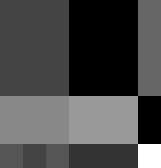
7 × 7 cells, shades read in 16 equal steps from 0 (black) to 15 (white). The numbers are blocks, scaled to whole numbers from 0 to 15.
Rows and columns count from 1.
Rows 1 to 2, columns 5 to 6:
0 0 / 0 0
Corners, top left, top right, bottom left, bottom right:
4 6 5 15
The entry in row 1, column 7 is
6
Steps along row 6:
same same up same same down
